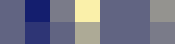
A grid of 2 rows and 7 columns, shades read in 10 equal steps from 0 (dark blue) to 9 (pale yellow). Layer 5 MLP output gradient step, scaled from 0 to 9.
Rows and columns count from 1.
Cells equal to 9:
1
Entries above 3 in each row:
3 2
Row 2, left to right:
3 1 3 6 3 3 4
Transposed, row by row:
3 3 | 0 1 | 4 3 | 9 6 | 3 3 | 3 3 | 5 4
